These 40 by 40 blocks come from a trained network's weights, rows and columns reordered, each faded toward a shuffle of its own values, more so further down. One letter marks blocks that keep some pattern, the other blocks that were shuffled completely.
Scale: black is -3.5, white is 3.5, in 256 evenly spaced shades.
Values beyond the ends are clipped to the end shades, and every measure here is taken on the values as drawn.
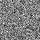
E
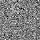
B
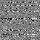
B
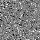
E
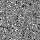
E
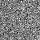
E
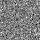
E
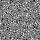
E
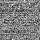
B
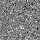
E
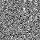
B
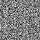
B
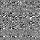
B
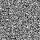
E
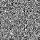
B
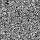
E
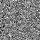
E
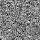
B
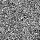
E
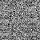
B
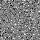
E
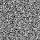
E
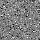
E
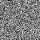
E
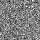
E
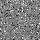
E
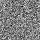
E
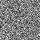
E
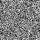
E
